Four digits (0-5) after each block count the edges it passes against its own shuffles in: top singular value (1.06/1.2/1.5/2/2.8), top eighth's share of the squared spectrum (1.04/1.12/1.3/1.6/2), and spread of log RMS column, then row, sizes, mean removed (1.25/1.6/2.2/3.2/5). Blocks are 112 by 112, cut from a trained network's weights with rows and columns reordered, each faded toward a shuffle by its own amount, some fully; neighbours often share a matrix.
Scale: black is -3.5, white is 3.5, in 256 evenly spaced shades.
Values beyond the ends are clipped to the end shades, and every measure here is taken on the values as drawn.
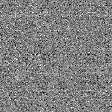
3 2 0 1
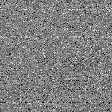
3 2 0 1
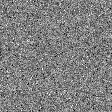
0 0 0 0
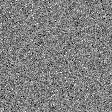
0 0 0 0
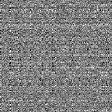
4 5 3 2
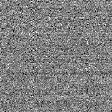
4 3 2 1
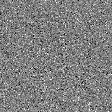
3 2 1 1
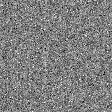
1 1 0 0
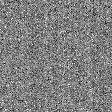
2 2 0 0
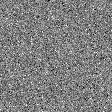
0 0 0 0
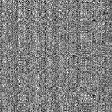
4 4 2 2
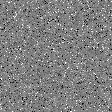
1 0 0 0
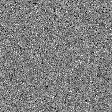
2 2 0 0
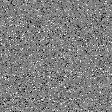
3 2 0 2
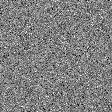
0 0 0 0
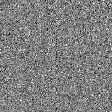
3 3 1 1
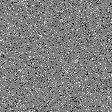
1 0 0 0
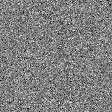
2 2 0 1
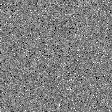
2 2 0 1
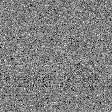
3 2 0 1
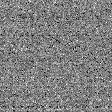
3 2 0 1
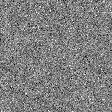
1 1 0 0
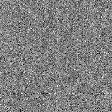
3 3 1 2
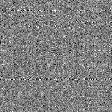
3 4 1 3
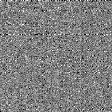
3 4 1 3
